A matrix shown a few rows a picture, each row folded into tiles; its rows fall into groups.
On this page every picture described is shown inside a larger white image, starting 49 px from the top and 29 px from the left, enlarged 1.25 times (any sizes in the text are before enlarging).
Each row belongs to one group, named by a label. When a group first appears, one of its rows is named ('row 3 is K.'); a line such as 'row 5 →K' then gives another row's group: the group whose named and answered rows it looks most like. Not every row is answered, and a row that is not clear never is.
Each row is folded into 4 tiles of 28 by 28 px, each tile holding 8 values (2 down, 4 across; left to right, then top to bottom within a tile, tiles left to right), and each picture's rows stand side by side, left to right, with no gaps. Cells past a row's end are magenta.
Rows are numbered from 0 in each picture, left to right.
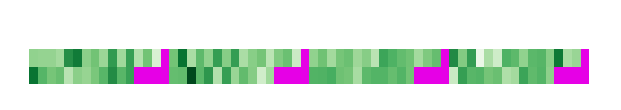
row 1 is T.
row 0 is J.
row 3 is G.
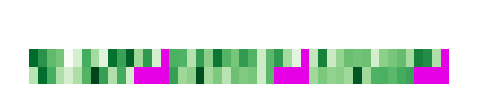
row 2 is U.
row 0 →G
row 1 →J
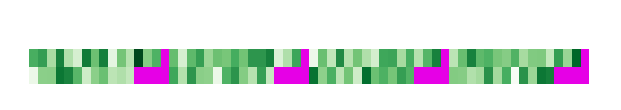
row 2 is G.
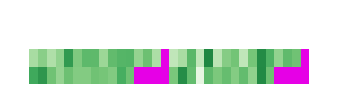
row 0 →J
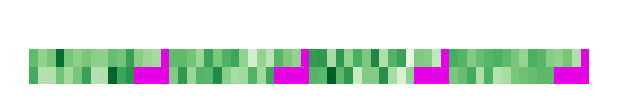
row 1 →U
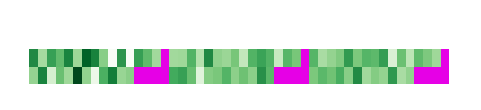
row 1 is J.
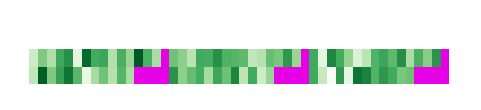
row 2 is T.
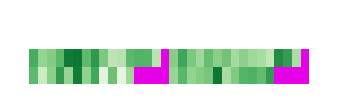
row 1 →U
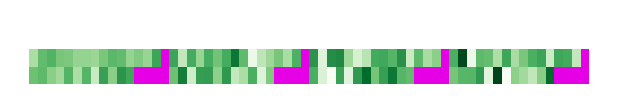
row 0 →G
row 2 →T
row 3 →U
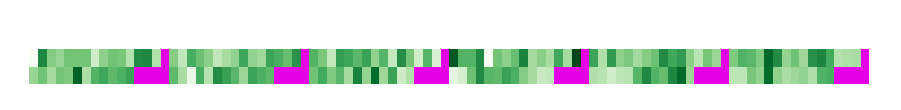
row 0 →U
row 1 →T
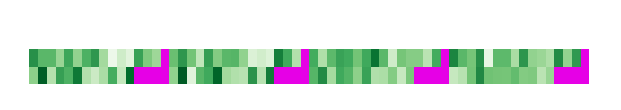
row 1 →U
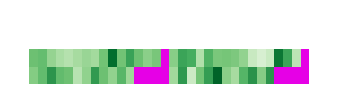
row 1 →U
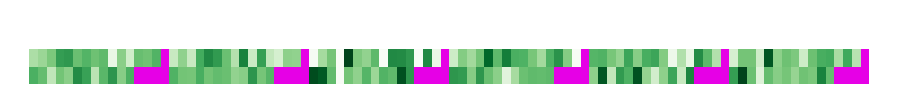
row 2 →J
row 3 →J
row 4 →U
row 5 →J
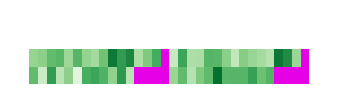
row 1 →U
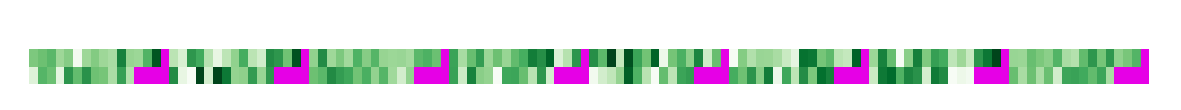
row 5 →G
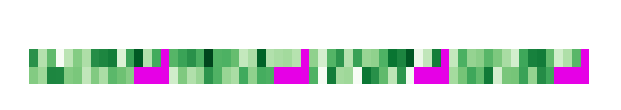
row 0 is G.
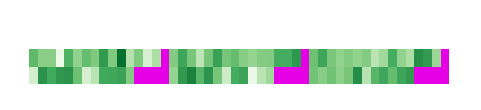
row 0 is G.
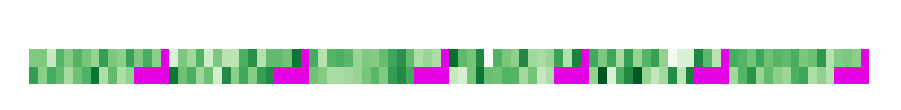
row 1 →G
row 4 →U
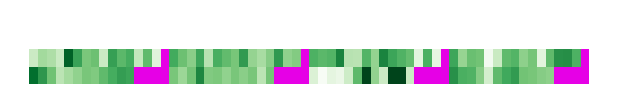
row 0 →J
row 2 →T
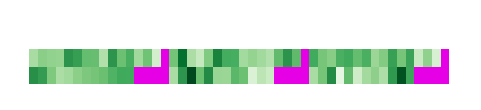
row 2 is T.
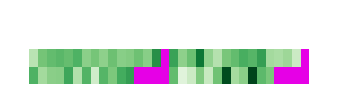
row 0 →G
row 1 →T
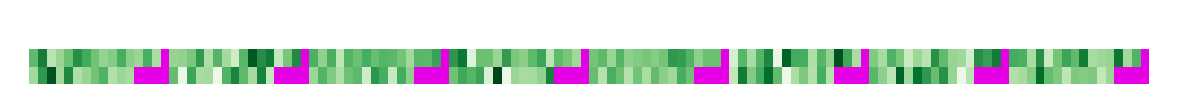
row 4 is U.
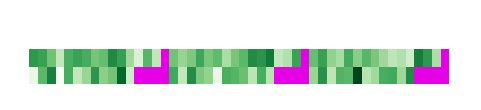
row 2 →U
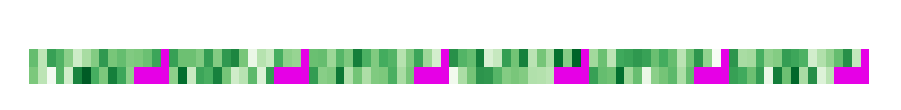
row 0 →T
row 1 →U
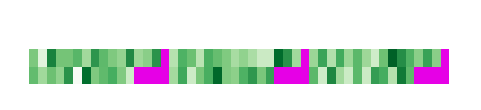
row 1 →U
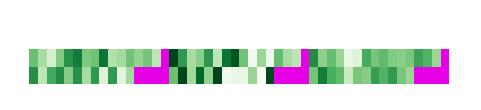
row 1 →U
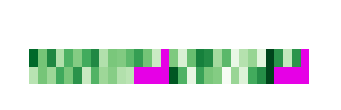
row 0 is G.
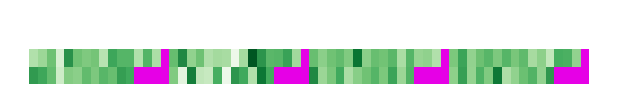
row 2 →J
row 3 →U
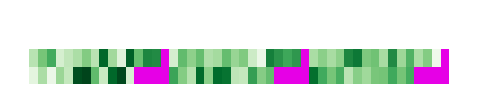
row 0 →T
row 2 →J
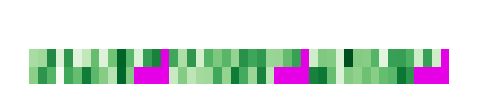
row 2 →J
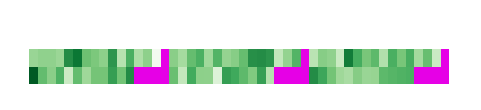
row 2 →J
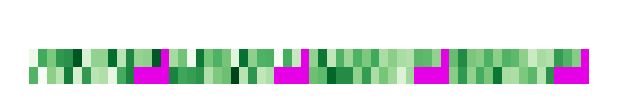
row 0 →G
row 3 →U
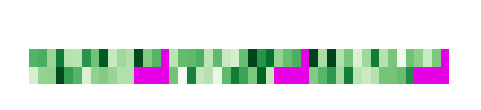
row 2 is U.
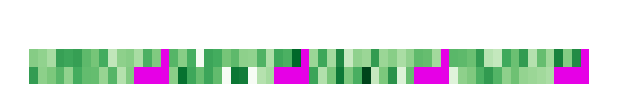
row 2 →T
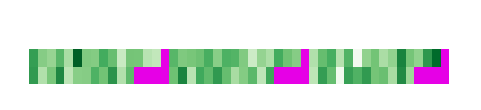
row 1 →U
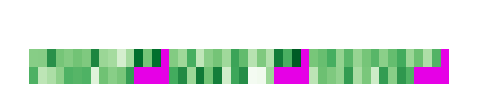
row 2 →G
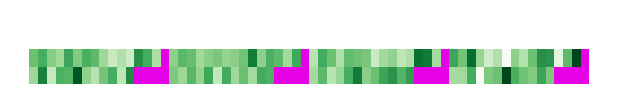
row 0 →U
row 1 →G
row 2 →U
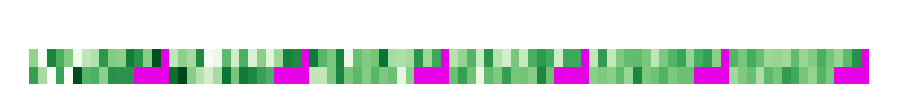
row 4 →U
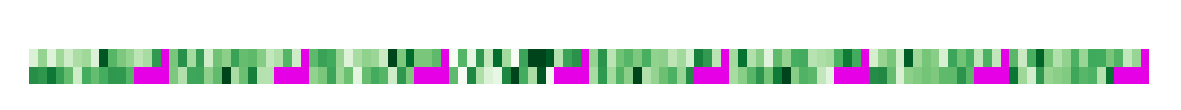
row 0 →G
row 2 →G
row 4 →U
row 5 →T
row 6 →J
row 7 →T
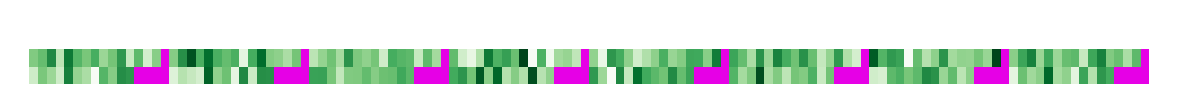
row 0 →G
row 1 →G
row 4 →T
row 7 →G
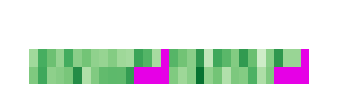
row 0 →U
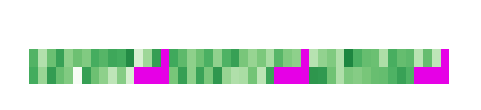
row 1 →U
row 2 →J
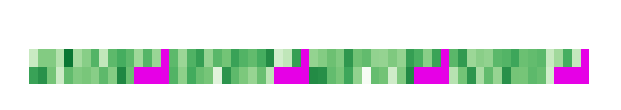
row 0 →J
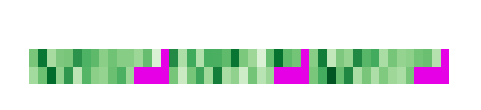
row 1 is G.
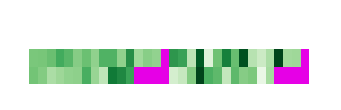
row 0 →T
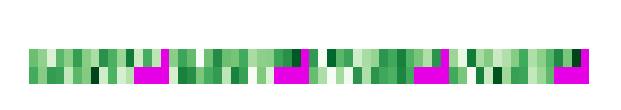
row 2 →T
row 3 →T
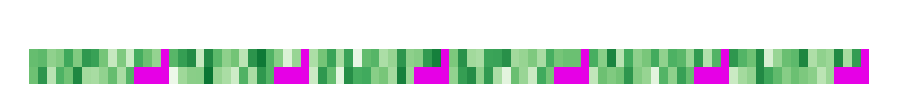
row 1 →G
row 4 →G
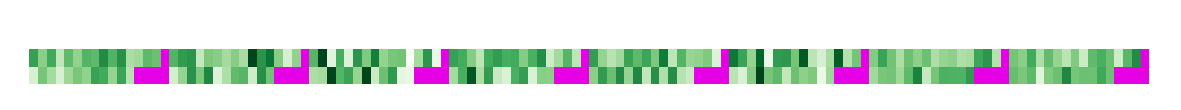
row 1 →G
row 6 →U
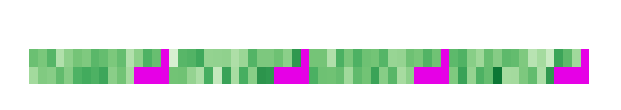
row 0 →T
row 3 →U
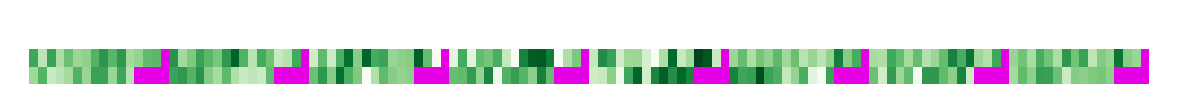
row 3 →G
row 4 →U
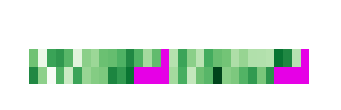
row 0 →T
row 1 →U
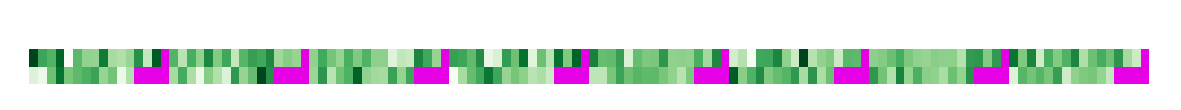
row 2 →U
